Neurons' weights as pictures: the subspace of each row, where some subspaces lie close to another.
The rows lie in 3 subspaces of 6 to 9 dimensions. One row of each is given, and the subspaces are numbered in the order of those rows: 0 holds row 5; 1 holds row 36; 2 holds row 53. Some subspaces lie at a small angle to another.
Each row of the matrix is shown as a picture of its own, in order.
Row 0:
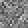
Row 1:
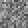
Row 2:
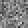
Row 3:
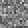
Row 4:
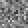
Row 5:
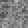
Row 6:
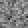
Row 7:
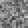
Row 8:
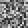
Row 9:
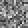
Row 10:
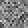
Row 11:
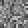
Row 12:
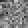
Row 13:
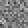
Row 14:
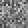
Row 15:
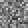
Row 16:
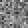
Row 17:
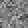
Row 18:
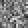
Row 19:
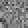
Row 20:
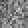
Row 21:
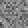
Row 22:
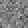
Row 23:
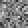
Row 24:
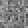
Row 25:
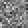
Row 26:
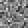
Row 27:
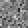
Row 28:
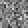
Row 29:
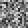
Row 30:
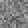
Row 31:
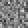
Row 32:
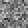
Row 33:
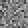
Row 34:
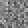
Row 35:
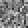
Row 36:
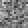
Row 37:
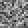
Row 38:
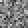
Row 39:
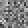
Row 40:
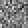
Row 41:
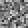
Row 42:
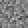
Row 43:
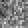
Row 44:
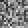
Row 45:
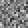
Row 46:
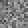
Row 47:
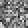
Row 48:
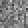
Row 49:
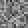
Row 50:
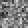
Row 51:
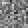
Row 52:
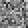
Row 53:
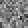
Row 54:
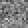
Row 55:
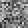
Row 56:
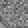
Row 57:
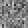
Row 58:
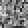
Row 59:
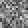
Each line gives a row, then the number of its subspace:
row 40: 1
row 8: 1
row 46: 2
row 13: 2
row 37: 1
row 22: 2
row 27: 0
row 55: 1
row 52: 0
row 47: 2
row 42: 0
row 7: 2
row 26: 1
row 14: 1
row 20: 1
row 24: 1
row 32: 0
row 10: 0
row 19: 1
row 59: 2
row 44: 1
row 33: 1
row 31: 0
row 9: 1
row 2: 1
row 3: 1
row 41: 2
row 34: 2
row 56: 1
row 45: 0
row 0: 0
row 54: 0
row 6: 1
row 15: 0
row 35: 2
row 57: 1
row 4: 0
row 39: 2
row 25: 1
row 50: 0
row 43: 1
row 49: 0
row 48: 1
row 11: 0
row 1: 0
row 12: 0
